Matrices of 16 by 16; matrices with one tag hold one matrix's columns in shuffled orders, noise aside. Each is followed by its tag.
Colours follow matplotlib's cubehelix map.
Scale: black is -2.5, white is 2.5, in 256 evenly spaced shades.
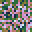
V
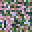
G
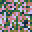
G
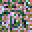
G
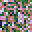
G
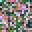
G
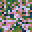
V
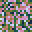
G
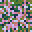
V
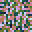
G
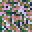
G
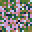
V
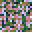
G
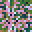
V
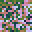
V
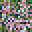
V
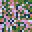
V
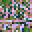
V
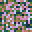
G
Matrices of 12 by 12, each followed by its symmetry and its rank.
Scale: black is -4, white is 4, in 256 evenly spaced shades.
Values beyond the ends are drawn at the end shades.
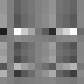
neither, rank one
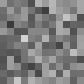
neither, full rank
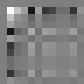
symmetric, rank one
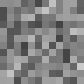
neither, full rank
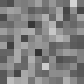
neither, full rank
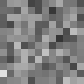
neither, full rank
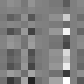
neither, rank one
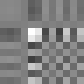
symmetric, rank one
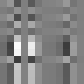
neither, rank one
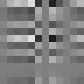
neither, rank one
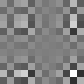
symmetric, rank one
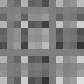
symmetric, rank one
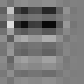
neither, rank one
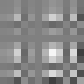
symmetric, rank one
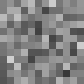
neither, full rank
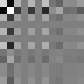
symmetric, rank one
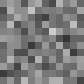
neither, full rank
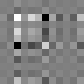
symmetric, rank one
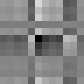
neither, rank one
